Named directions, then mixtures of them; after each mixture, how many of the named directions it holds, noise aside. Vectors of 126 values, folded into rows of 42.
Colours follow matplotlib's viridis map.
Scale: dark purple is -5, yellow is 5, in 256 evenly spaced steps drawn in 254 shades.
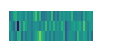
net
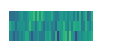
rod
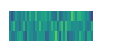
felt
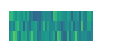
three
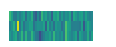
one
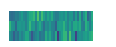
one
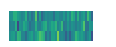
three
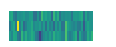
one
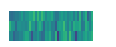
one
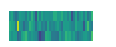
three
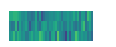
two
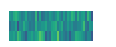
three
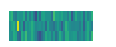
two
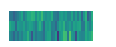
one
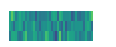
one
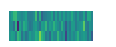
two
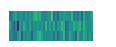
two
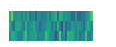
one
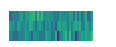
one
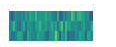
one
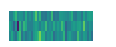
one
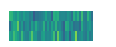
two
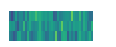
three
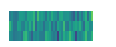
two
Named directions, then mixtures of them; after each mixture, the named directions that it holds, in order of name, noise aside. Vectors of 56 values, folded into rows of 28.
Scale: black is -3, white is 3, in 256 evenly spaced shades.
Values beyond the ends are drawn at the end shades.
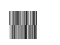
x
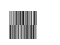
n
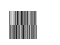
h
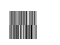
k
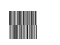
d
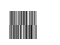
k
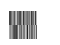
d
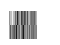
h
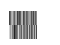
d, x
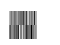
k, n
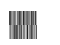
d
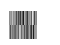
n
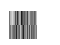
h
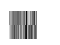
k, x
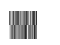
x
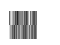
h, x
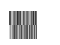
d, x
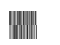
d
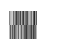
n, x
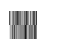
x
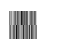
h, k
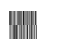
d
